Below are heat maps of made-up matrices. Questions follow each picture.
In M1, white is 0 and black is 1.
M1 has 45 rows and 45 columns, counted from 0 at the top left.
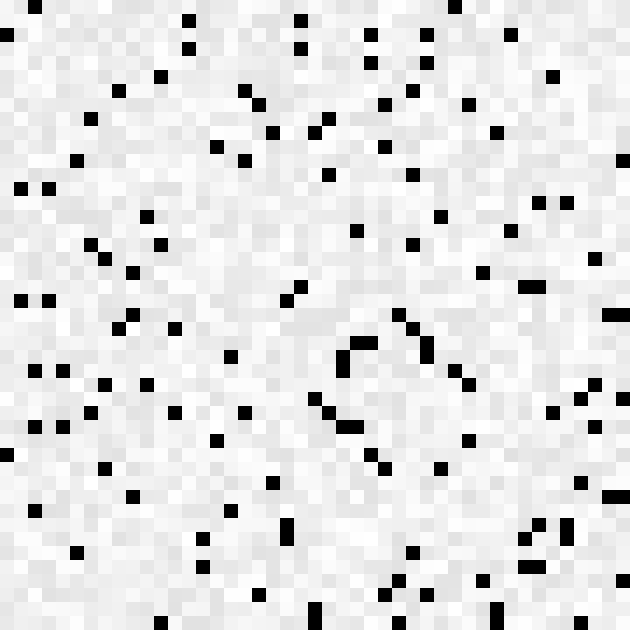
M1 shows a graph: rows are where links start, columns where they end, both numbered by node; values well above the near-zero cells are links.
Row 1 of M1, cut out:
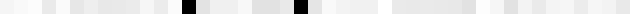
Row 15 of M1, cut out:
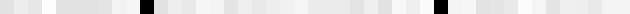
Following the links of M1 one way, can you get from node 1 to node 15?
no
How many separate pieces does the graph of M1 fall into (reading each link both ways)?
3
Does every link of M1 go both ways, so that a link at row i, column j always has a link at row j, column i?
yes
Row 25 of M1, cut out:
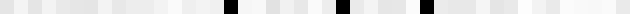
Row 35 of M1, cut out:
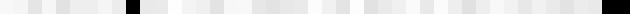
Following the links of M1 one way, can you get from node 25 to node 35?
no
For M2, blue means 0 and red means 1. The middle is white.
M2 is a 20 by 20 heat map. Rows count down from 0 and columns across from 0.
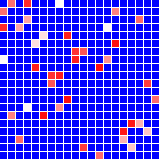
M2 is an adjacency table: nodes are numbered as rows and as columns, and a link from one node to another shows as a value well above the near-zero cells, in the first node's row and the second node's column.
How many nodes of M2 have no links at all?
1
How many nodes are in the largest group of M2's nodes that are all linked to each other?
2
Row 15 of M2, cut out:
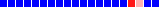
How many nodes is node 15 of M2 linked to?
2
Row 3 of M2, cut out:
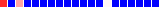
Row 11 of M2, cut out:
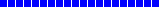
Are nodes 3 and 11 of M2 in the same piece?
no
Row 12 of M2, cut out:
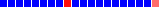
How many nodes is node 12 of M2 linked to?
2
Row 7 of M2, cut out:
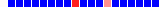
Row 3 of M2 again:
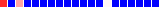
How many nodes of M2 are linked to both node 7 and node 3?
2
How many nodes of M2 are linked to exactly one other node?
1
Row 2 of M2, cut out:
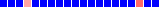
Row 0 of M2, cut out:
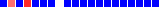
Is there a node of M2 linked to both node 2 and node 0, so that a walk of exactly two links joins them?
yes
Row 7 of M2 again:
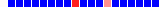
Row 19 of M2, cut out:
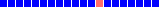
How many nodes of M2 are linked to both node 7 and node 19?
0
